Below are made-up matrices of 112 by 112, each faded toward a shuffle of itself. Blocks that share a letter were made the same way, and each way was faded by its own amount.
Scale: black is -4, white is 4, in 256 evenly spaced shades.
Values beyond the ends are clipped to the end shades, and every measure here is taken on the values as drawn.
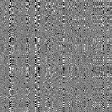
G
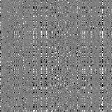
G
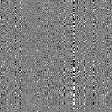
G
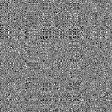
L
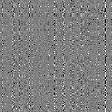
G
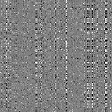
G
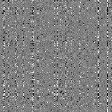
G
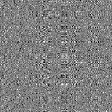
L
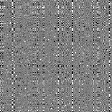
G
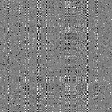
G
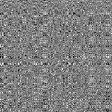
L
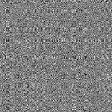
L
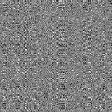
L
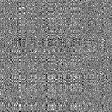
L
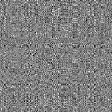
L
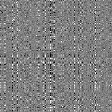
G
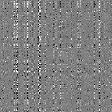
G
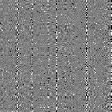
G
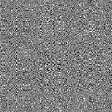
L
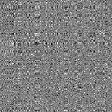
L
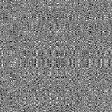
L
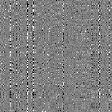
G
